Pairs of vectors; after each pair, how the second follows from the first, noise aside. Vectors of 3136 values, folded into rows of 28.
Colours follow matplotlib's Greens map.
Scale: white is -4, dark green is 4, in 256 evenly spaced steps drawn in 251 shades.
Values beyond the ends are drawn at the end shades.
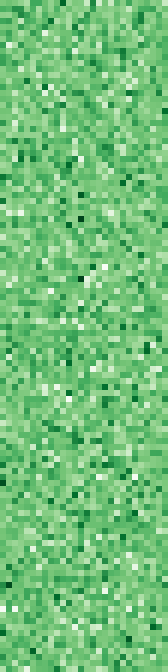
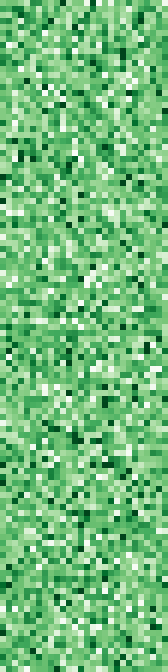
scaled up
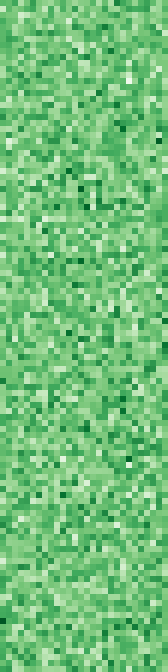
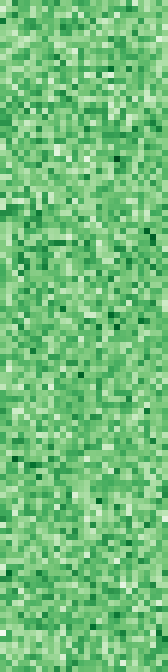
shuffled
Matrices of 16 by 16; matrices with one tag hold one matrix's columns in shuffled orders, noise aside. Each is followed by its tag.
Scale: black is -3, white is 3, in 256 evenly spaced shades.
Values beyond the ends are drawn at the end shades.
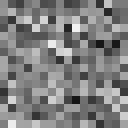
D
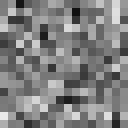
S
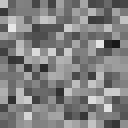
D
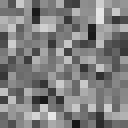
S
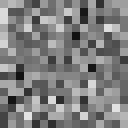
S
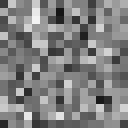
S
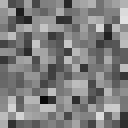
S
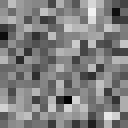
S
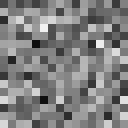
D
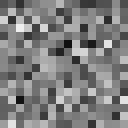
D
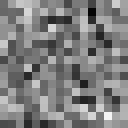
S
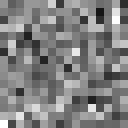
S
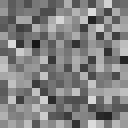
D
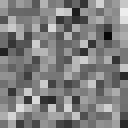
S
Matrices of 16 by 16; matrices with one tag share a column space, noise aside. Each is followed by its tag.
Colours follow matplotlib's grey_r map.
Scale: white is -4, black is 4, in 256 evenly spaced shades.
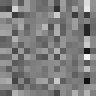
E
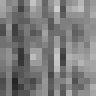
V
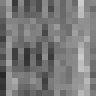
V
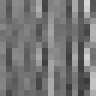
V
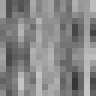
V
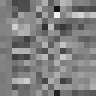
E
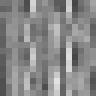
V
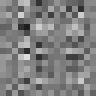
E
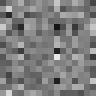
E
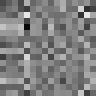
E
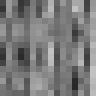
V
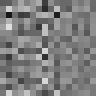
E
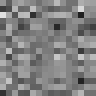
E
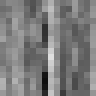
V
